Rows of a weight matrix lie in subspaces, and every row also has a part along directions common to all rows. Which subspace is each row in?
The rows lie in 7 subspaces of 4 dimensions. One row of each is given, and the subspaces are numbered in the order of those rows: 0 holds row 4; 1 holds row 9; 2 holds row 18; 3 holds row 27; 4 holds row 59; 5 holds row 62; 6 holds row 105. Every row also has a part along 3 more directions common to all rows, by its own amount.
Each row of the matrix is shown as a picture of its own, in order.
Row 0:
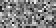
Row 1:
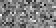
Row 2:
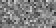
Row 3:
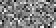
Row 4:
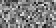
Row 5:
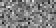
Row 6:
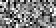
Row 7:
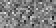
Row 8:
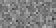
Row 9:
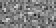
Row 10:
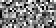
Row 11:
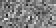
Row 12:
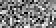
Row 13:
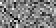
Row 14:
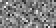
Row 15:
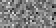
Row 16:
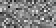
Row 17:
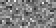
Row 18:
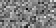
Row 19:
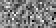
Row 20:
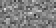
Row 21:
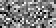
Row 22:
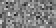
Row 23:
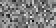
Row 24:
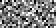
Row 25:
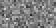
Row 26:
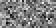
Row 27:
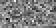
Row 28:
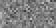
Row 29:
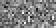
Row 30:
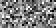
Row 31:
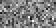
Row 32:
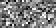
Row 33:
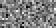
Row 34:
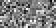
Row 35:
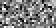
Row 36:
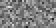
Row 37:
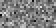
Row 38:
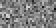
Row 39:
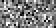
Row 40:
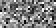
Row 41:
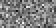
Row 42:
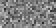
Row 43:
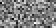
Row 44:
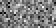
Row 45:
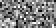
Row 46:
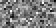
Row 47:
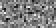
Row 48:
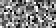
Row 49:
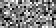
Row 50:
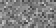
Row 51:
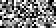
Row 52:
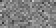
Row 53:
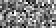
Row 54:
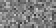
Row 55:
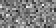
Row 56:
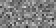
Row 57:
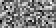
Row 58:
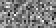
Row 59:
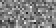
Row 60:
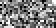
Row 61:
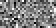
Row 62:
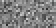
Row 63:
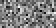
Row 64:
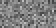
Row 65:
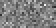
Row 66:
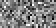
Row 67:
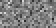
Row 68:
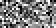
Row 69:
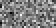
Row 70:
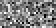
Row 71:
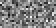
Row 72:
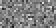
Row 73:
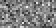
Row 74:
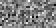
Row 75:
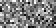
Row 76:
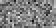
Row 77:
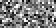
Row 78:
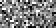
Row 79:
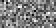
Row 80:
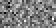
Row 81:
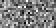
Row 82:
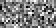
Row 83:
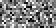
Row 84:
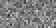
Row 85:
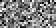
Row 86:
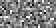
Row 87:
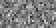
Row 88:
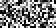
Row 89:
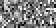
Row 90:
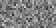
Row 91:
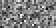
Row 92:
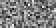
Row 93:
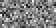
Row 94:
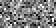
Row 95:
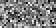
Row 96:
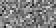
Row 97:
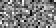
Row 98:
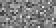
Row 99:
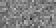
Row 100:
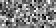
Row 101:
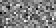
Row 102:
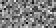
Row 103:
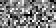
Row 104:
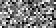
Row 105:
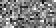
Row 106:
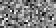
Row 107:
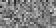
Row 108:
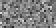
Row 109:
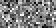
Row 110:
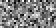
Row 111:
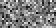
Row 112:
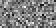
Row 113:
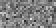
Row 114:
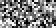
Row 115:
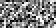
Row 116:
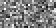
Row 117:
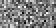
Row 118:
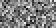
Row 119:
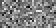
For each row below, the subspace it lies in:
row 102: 5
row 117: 5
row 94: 6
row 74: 1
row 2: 4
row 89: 3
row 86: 2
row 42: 3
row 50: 1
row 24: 5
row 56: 6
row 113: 4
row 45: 4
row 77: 1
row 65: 3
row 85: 3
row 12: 0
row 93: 3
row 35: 6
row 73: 0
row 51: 4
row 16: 1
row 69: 2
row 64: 6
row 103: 6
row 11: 1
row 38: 0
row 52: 3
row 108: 6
